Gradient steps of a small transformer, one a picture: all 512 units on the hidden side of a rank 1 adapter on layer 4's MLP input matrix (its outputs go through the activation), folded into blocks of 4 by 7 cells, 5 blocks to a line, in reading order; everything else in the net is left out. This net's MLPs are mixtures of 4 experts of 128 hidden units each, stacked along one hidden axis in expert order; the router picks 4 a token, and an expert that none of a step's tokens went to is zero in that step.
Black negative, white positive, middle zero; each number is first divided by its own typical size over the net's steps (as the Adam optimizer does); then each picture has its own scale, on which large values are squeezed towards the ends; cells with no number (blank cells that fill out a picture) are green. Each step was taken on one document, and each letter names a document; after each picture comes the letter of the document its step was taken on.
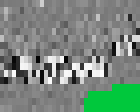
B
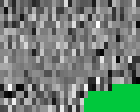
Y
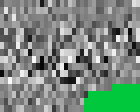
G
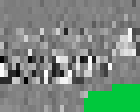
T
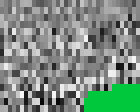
G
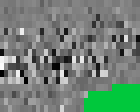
T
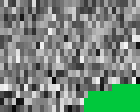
Y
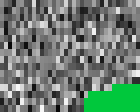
Y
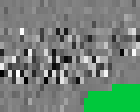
T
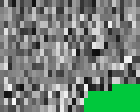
Y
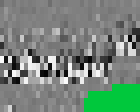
B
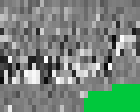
B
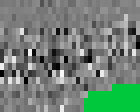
T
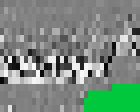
B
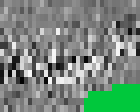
B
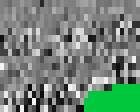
G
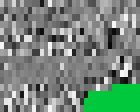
G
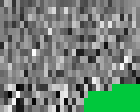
Y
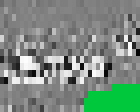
B
